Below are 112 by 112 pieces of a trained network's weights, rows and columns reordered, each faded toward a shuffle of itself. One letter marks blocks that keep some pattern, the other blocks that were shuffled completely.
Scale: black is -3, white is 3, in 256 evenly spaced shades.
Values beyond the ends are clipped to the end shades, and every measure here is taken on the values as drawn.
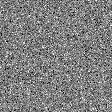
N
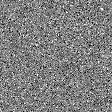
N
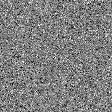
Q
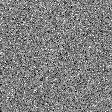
N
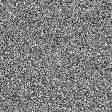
N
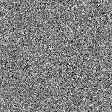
Q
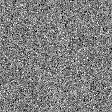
Q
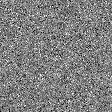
N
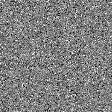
Q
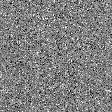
Q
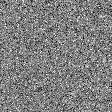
N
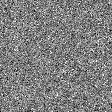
N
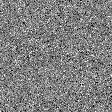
N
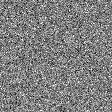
N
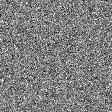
N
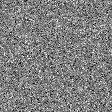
N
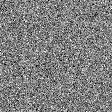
N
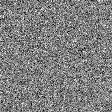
Q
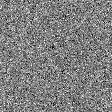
Q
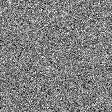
N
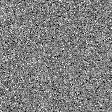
N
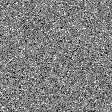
N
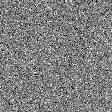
N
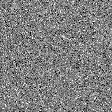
Q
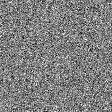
Q
